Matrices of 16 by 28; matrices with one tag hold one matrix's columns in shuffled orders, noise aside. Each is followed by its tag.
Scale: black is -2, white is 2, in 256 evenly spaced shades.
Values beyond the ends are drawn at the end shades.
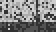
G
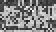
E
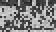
E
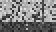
G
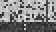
G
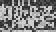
E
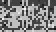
E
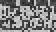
E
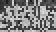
E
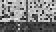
G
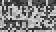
E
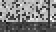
G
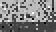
G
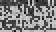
E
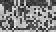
E
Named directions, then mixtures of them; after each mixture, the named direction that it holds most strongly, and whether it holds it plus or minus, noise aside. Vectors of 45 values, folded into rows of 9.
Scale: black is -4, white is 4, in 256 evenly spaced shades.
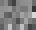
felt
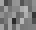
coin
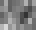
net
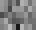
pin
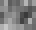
net, plus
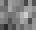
net, minus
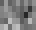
net, plus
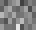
pin, minus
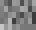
coin, plus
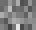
pin, minus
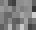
felt, plus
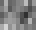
net, plus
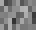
coin, plus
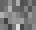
pin, minus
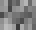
pin, plus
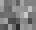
pin, plus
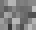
felt, minus
